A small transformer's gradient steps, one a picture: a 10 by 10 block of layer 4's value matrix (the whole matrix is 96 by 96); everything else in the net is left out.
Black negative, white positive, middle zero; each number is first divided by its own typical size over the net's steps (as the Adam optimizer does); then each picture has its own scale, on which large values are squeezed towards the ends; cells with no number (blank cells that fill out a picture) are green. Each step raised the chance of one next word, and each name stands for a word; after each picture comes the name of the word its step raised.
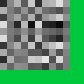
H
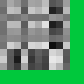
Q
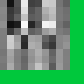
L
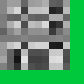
Q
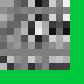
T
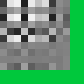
T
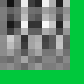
L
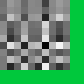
H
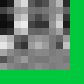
L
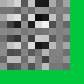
H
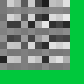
H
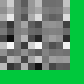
H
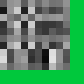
Q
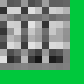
Q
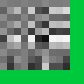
T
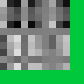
L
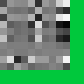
H
